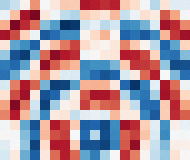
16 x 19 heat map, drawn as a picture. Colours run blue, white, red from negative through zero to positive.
Rings spread out from the bottom middle. Overall the values sit about 50% of the way up the scale. No row or column stands out. There is no overall slope. The field is checkered.
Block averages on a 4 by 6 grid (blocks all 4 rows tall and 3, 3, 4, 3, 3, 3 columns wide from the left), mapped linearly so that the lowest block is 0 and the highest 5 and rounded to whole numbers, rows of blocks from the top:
422314 | 043250 | 513405 | 232242
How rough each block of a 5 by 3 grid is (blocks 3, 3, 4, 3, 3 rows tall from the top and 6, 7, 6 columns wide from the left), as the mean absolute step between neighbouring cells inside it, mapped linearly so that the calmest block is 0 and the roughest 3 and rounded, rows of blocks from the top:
111 | 313 | 222 | 322 | 120
